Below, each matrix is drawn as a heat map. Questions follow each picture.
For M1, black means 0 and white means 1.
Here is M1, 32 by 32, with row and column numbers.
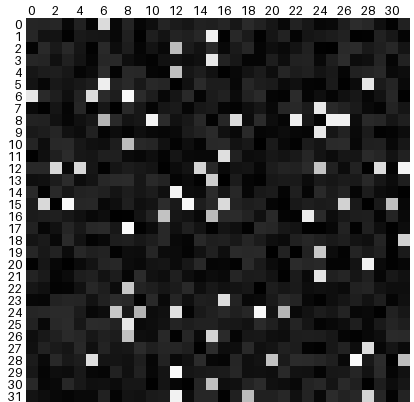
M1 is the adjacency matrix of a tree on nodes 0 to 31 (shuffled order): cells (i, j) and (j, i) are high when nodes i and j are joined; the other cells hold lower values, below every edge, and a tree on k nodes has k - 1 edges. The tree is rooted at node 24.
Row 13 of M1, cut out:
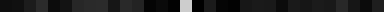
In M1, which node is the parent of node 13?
15
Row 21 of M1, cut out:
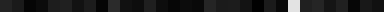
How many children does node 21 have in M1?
0
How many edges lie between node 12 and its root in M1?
1
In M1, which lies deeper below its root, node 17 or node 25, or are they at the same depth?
the same depth
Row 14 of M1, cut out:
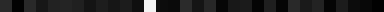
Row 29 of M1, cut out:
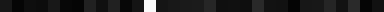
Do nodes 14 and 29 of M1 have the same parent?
yes
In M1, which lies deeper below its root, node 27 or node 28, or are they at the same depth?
node 27
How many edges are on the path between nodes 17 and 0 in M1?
3
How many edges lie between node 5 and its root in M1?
4
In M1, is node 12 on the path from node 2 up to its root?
yes
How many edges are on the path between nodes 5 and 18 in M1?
3
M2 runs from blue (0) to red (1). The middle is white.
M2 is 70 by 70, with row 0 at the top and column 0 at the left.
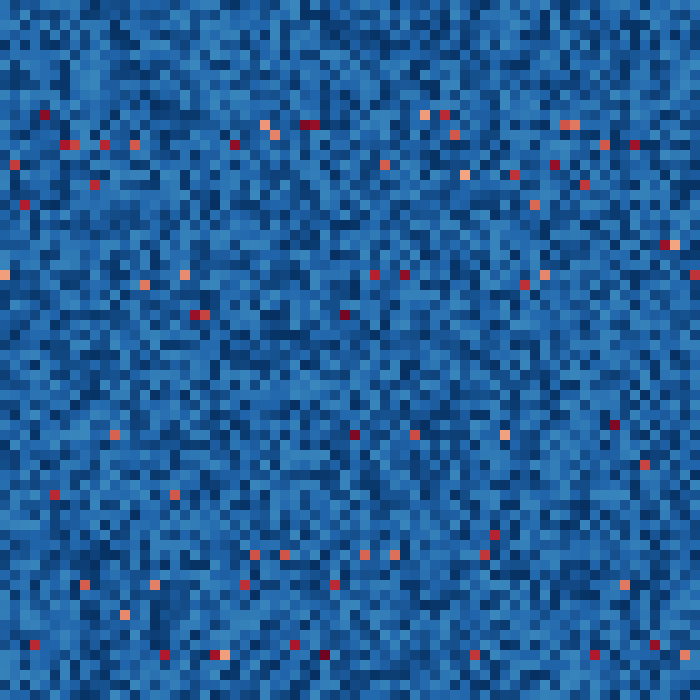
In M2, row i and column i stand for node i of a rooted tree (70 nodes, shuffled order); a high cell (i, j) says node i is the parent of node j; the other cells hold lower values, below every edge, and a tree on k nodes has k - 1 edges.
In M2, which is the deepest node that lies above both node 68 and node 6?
65
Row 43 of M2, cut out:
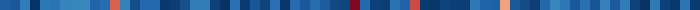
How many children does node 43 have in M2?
4
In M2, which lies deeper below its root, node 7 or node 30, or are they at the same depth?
node 7
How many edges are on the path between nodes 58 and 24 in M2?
1
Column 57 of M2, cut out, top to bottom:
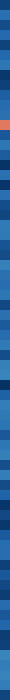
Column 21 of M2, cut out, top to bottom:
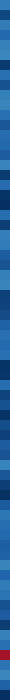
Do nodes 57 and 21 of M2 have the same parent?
no
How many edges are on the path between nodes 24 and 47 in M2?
10
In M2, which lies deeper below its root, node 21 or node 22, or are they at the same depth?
the same depth
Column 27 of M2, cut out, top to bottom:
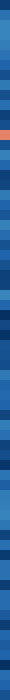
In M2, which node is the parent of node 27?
13
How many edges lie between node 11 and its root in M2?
1
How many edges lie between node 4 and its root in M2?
2
